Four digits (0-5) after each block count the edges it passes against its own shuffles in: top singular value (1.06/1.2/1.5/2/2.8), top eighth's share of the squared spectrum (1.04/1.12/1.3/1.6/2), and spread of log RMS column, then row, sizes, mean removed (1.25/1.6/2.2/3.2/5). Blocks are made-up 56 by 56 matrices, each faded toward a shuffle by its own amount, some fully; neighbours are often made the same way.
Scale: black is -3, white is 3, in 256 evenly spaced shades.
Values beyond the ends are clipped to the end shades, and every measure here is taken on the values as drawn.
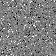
0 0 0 0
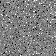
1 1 0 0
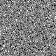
0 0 0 0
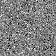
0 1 0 0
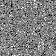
3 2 0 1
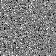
2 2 0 0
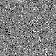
3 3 1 1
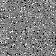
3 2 1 1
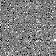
3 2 1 0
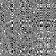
4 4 2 2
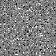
3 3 2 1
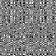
4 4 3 3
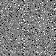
3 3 1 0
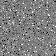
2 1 0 1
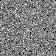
0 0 0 0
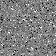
0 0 0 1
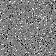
0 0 0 0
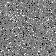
0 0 0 0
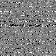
2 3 0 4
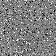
0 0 0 1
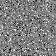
1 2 0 2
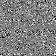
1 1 0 2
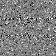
2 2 0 2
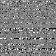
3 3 0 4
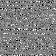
2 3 0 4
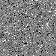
0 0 0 0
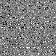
2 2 0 2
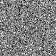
0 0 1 0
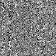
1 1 3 0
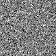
0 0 1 0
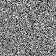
0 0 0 0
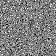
0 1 0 0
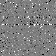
3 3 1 1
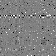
4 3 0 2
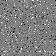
2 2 0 0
